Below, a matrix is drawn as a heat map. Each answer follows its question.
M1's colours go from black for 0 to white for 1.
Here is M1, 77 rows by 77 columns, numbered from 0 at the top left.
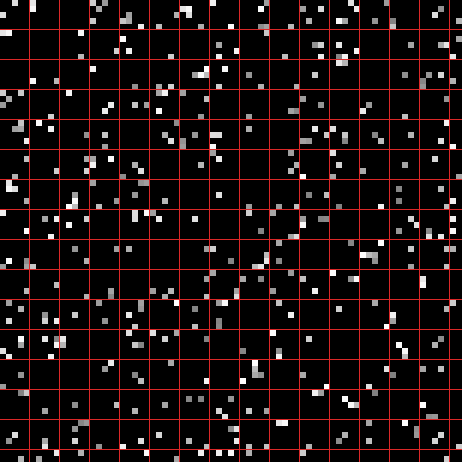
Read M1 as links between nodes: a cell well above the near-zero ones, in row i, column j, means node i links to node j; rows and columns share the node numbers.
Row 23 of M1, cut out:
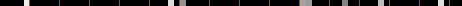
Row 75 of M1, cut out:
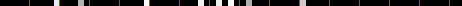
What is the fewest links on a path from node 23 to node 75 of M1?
2
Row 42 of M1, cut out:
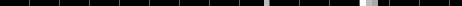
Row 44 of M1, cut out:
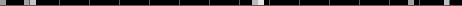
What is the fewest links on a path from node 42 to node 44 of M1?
1
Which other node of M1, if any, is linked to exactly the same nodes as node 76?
node 20
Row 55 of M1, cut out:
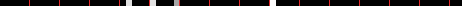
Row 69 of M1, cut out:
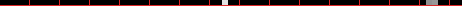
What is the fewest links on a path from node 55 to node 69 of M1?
4
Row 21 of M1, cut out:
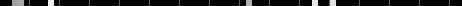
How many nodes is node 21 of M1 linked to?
6
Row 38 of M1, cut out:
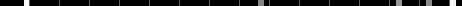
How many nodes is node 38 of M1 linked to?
5
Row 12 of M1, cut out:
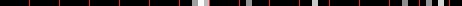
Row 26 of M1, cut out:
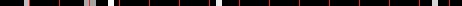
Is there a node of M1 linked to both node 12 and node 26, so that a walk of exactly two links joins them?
no
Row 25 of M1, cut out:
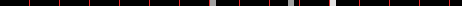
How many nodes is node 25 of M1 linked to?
3
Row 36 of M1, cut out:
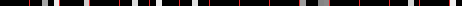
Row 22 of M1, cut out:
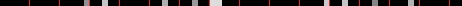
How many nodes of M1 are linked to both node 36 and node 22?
4
